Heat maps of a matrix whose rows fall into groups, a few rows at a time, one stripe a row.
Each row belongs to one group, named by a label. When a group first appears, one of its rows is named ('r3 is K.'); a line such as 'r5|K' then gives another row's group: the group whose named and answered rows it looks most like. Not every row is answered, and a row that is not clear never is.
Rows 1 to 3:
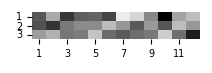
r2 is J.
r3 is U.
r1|J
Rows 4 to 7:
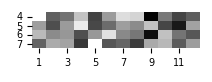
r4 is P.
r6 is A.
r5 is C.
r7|U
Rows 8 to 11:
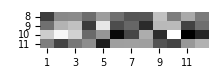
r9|U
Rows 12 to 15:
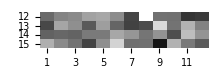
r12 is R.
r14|J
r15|A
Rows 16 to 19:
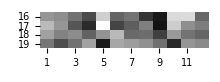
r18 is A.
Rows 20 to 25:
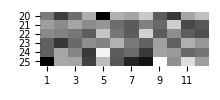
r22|R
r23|J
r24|U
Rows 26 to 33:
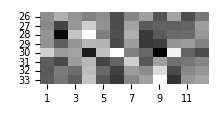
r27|C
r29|C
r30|A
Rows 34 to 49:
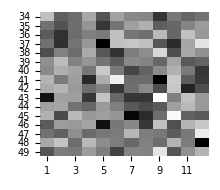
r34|P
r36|J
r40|U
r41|A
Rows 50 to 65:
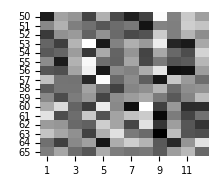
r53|C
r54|U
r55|C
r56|C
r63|A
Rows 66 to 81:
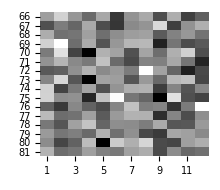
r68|P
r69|P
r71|U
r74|P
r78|C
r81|P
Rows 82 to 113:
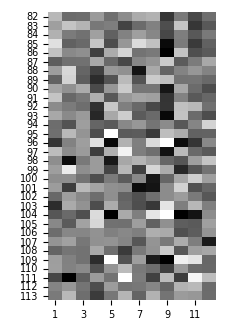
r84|P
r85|P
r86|A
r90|A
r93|A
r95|U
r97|A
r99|R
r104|C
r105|C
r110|A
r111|J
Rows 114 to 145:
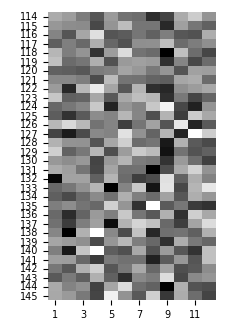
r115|A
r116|C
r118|A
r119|P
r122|C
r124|C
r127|J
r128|A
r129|P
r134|J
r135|R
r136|J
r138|C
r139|A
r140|C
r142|C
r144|A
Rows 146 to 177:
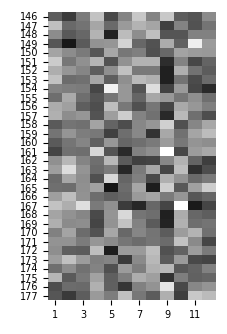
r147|P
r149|J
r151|P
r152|A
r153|P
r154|R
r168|A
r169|A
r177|J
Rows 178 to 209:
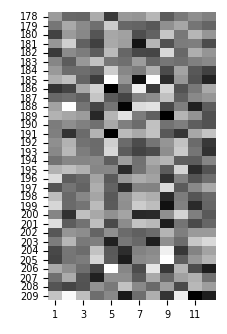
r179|U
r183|C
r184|R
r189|A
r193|U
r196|P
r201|P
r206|R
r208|J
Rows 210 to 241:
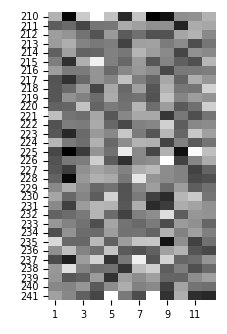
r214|J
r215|C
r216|P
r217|J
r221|P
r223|J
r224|P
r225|J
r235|P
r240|A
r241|R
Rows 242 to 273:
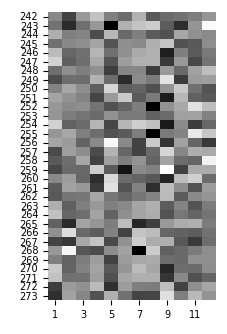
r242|C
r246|P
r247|P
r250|U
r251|A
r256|R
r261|U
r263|P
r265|J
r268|R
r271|P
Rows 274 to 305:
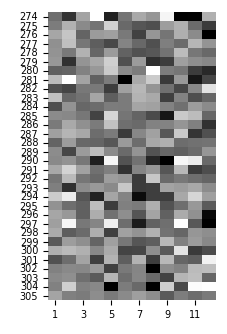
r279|C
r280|R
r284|J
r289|C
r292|R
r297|U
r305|P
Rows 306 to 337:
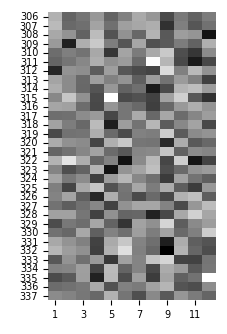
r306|P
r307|P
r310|C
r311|R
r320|A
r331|A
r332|A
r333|C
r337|R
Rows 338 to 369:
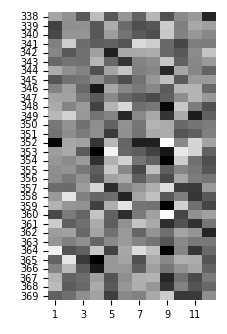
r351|C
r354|A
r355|R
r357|C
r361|P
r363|A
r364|P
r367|P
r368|P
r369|C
